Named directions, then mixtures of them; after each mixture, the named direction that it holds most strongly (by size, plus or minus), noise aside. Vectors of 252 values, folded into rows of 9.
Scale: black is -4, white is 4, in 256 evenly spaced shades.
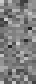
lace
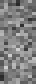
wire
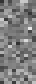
lace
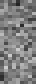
wire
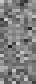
lace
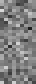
lace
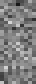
wire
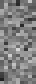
wire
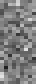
wire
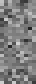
lace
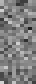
lace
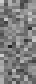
lace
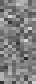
lace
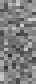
wire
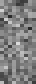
lace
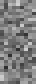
wire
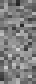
wire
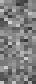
lace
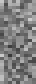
wire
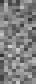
wire
